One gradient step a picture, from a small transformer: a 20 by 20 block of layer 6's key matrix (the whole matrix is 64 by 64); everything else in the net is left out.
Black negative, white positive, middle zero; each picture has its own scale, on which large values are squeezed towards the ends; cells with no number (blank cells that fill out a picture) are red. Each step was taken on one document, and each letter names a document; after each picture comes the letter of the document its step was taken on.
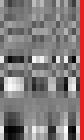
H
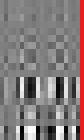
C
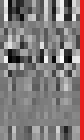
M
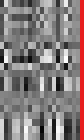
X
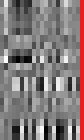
X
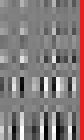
H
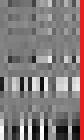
X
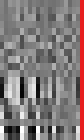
C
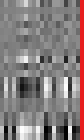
X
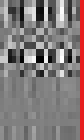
M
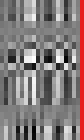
C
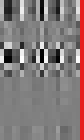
M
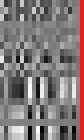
M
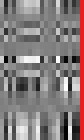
H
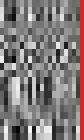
C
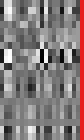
M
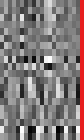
C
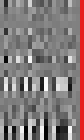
H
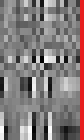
X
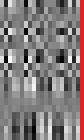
H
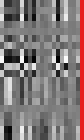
C
